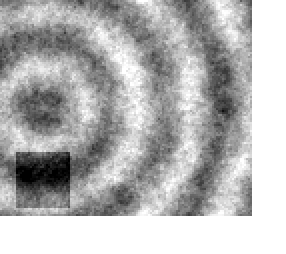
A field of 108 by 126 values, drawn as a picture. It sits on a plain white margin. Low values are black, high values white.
Rings: centred on the middle left. Odd patch: lower, in the bottom left. Average level on the scale: 60%. Ninth with the lowest average: bottom left.
